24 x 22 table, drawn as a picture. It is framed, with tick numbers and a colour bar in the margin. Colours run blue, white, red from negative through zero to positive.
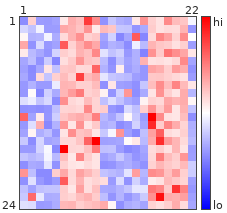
On average the colour sits 50% of the way up the scale. The bottom middle is the smoothest part. Upright stripes repeat 2 times across the table.
